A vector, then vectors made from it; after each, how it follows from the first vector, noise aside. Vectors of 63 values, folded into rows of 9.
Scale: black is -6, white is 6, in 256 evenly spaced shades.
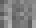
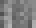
copied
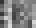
scaled up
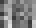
scaled up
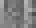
reversed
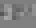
partly zeroed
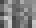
scaled up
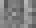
reversed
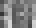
scaled up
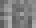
copied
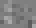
partly zeroed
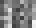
scaled up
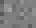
partly zeroed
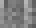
reversed
